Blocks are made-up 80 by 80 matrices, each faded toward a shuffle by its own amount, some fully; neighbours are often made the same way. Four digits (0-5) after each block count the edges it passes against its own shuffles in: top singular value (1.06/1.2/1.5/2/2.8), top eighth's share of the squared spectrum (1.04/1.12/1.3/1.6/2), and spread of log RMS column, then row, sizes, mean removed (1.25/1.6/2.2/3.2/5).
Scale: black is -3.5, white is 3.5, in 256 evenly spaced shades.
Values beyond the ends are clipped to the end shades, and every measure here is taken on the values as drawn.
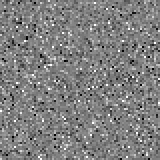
0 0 0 0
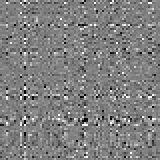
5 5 3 3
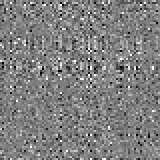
4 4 3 3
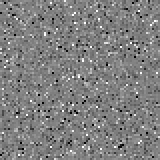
2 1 0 0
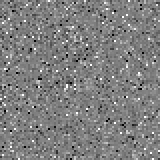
1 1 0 0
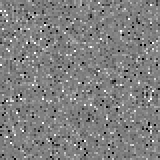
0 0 0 0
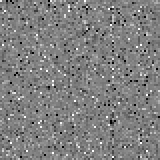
1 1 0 0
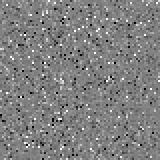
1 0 0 0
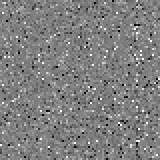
1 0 0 0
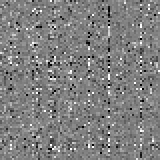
2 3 3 2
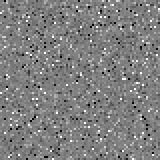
0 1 0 0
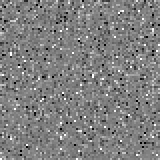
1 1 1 0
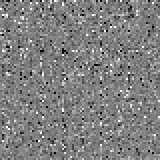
1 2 2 1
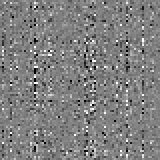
2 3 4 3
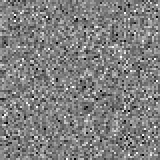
4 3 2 1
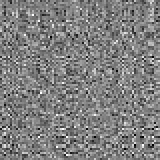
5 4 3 3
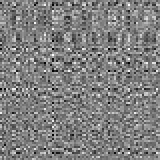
5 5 3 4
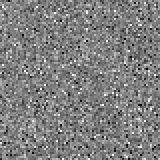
3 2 1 0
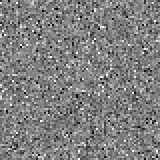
0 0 0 0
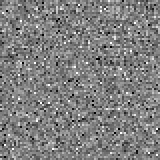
3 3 1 1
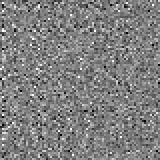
4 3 2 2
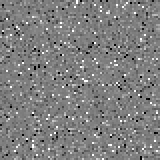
3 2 0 0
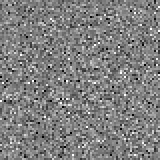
3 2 0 1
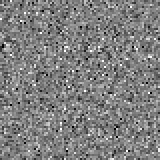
3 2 1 0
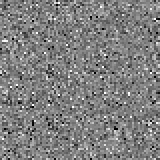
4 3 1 2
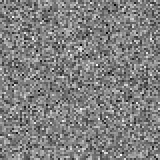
1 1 0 0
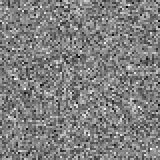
1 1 0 0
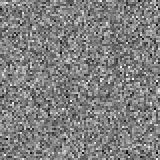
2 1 0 0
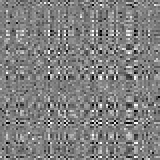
5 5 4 4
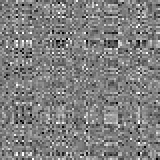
5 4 3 3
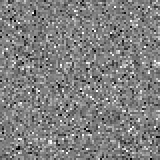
3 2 0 0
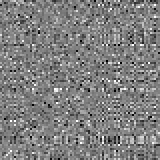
5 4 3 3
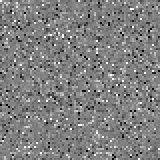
2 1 0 0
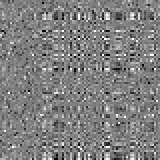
5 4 3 3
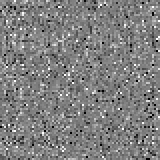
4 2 1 1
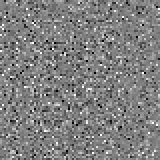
4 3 1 1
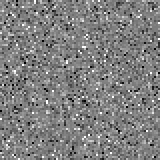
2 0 0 0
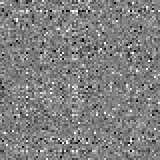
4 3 2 2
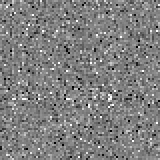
3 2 0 1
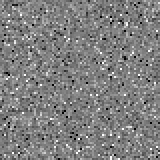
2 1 0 0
